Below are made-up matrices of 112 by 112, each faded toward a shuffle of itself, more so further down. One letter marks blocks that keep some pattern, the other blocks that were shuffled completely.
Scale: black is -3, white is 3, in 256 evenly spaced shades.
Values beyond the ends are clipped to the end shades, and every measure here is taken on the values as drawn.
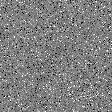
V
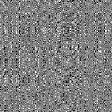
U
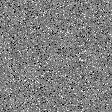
V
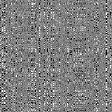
U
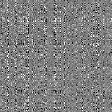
U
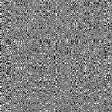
U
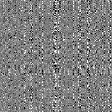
U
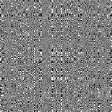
U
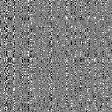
U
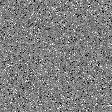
V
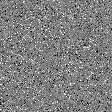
V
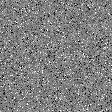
V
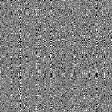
U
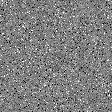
V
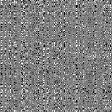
U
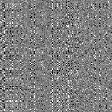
U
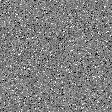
V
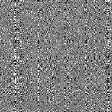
U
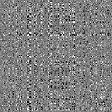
U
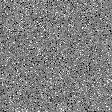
V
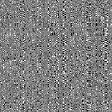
U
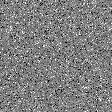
V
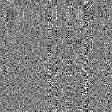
U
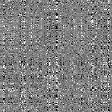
U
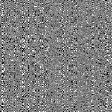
U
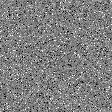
V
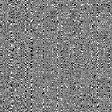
U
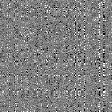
U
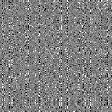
U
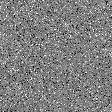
V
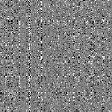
U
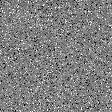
V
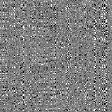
U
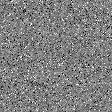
V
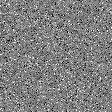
V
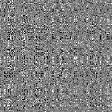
U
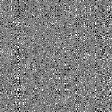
U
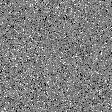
V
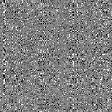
U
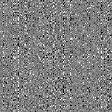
U
